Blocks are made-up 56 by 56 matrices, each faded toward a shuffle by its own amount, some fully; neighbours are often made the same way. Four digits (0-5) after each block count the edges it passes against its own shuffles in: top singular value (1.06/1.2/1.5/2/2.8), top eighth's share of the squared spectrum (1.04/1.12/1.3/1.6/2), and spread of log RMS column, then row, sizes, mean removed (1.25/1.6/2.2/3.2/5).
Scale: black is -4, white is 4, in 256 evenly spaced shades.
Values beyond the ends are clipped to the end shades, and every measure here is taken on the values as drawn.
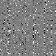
4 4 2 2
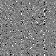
3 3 2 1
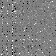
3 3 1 1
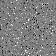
0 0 0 0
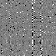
4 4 2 1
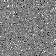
0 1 0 0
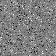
0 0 0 0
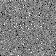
2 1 0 0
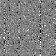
4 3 2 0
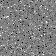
0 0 0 0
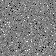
0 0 0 0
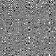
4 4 2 2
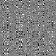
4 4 3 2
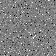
0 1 0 0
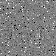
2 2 0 0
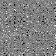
3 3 2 1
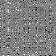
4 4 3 1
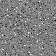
0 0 0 0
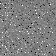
1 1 0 0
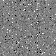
2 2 1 0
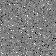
1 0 0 0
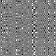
4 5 3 2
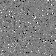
1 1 0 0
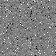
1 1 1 0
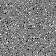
2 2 0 0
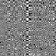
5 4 3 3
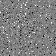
2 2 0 0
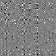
4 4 2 2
